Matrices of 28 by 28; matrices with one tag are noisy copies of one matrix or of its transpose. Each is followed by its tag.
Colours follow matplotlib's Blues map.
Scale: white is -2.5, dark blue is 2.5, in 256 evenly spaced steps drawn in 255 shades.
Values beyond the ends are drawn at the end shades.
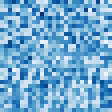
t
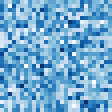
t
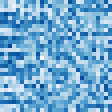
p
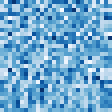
t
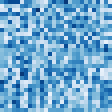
t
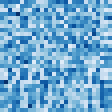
t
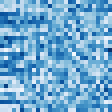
p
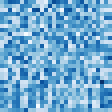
t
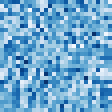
t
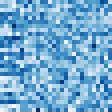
p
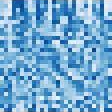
p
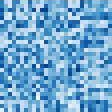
t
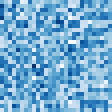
t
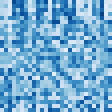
p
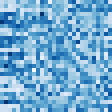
p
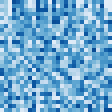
p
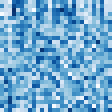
p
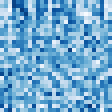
p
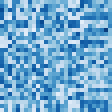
t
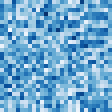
t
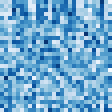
p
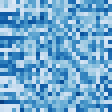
p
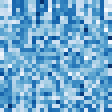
p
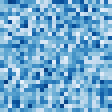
t
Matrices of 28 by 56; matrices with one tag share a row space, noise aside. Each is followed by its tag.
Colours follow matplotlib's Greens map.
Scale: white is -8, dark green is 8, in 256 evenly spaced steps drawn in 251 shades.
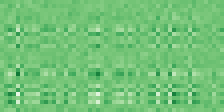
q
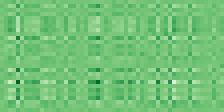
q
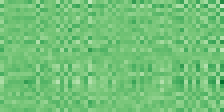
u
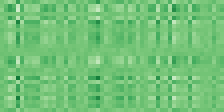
q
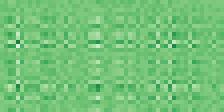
q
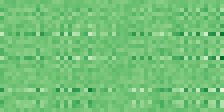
u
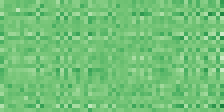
u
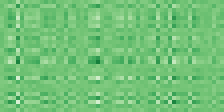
q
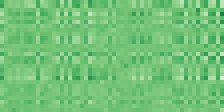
u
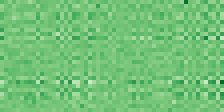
u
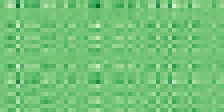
q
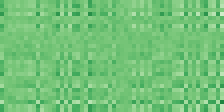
u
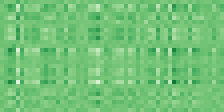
q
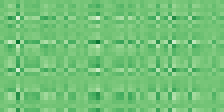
q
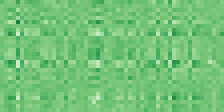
q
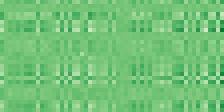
u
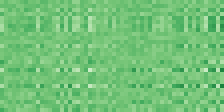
u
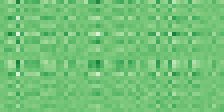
q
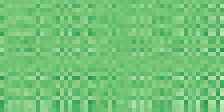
u
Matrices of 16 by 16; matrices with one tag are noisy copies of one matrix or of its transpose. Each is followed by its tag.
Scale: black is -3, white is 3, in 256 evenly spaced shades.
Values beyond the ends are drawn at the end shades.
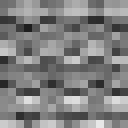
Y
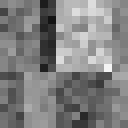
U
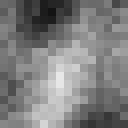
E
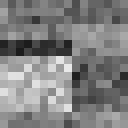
U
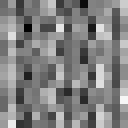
Y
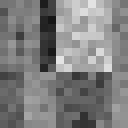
U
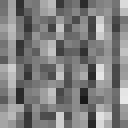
Y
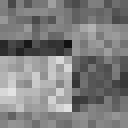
U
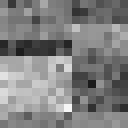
U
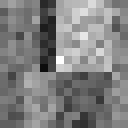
U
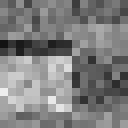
U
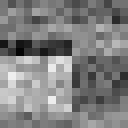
U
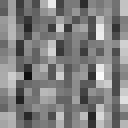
Y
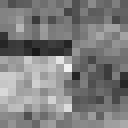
U
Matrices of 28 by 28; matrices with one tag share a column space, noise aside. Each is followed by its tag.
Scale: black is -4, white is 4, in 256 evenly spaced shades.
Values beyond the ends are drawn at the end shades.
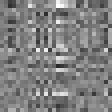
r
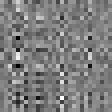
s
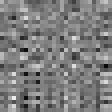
s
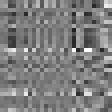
r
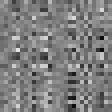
s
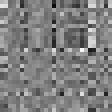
r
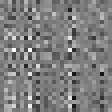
s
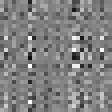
s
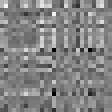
r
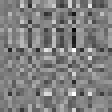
r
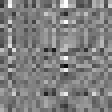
r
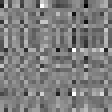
r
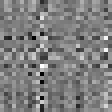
s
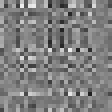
r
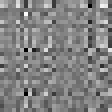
r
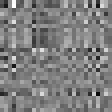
r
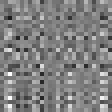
s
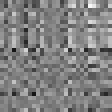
r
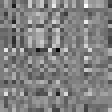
r
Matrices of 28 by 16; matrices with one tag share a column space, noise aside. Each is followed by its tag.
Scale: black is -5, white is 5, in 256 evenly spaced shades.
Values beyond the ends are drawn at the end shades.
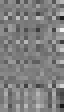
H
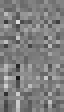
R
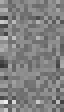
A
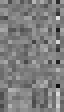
H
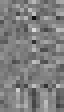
H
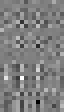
R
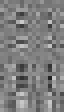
R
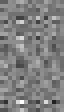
A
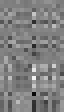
R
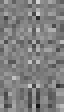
H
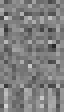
H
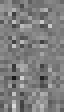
R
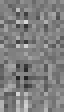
R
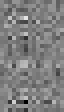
A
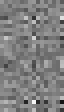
A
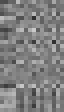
H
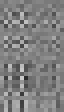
R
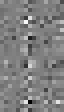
A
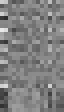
H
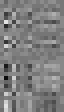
R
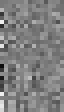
R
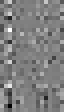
H
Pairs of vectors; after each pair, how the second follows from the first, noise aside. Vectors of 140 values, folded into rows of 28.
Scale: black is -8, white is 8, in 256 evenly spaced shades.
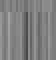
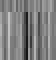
scaled up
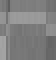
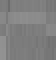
shrunk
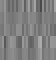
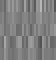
negated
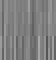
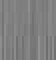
shrunk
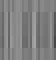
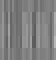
negated
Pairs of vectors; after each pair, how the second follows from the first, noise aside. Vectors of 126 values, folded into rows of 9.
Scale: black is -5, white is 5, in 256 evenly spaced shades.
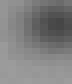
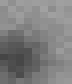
reversed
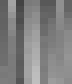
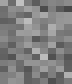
shuffled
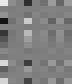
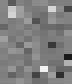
shuffled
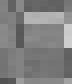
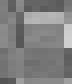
copied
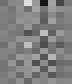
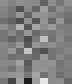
reversed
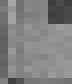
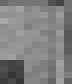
reversed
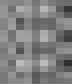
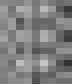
copied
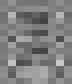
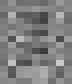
copied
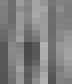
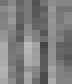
negated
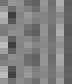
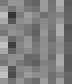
copied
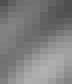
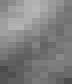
reversed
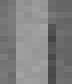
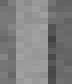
copied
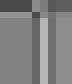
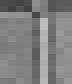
copied
